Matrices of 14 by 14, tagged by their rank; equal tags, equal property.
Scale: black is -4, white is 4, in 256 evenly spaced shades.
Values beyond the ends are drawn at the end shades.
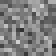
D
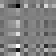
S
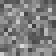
D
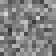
D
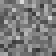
D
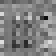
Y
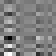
S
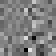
Y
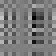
S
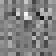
Y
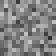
D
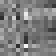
Y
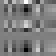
S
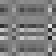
S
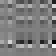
S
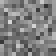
D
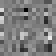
Y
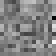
Y
